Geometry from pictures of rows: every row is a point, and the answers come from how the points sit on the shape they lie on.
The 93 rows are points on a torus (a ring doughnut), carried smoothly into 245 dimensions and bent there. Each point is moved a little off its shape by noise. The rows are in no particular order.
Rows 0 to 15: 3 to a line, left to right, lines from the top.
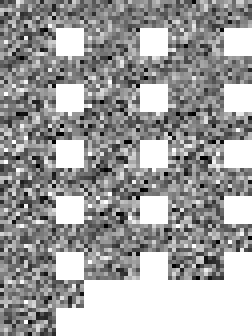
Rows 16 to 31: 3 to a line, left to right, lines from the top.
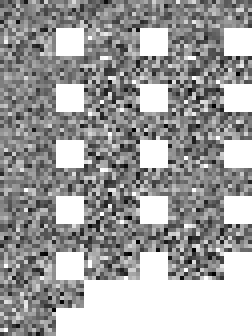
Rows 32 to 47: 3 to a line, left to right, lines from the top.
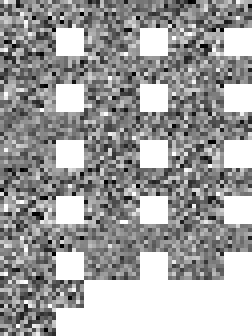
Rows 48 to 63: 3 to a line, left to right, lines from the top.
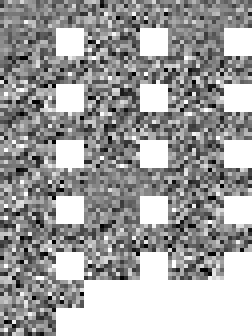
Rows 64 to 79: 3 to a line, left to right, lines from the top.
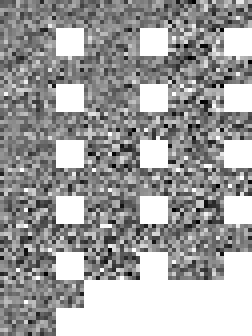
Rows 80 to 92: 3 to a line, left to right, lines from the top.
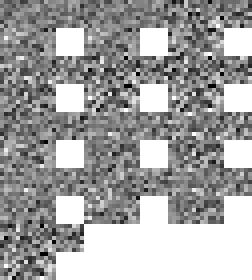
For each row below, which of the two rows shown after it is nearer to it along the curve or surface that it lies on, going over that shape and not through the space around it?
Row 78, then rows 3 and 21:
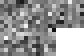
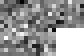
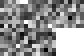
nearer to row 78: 3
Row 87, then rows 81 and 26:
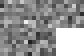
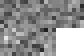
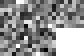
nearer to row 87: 26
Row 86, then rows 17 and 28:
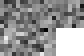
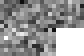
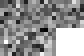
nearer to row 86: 17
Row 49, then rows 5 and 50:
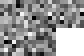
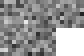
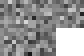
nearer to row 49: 50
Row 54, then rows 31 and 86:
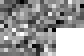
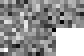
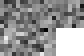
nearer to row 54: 86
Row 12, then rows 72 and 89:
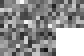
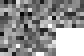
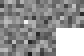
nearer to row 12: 89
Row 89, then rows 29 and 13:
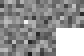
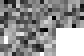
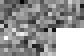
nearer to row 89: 13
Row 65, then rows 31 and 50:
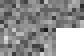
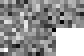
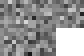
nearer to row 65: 31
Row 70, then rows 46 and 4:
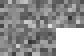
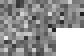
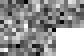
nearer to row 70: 46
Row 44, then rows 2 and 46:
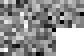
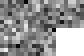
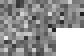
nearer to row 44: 2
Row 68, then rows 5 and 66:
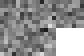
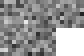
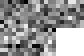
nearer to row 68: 66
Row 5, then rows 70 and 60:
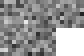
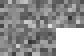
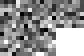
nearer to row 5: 70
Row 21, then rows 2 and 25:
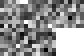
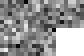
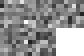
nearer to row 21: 25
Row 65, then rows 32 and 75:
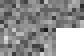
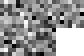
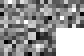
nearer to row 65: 32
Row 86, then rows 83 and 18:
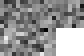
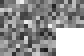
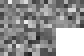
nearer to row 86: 83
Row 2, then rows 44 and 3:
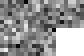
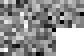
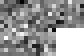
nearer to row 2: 44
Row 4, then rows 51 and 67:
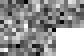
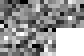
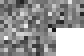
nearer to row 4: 51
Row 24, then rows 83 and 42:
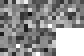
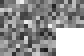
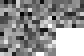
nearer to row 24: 42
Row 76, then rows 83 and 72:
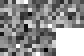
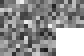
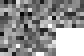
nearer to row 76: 72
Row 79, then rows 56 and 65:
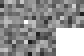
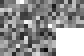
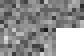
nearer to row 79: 56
